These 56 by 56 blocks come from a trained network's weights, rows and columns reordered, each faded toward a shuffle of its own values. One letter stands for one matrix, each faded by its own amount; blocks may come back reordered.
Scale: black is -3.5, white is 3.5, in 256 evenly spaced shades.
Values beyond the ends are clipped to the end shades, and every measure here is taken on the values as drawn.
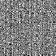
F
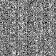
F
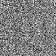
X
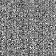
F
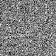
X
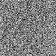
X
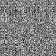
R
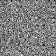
X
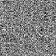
R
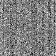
F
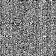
F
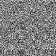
R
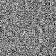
X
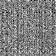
F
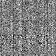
F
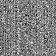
F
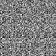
R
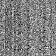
F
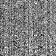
F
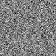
X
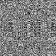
R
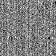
F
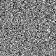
X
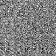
X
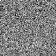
X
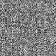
R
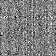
F
